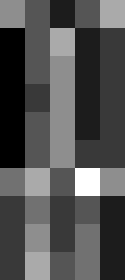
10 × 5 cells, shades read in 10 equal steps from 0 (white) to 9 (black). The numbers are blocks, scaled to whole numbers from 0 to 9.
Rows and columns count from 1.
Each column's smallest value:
4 3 3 0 3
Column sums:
75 52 53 61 66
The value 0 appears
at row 7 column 4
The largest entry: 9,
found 5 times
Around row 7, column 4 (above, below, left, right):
7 6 6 4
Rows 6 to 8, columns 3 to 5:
4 7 7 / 6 0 4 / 7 6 8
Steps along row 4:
down down up down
